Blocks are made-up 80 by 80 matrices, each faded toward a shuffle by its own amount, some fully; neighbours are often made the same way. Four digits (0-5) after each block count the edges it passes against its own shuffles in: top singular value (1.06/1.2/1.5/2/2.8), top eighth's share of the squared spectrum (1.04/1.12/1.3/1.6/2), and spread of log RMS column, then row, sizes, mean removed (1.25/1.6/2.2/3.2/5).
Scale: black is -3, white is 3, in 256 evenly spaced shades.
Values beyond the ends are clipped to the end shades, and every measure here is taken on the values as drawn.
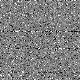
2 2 0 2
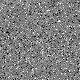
0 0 0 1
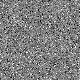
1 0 0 1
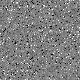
2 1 0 0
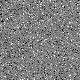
1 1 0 0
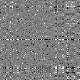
4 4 2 3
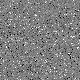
0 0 0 0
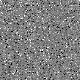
3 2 1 1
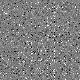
3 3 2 1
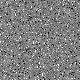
1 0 0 0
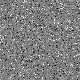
2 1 0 0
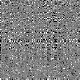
4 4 2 3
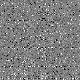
4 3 1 2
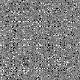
4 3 2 2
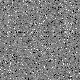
3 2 0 1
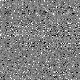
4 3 0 2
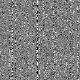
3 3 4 0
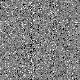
1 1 2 0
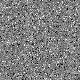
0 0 0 0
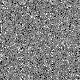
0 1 1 0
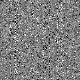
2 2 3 0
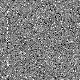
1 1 1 0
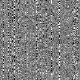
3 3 4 0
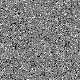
0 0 1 0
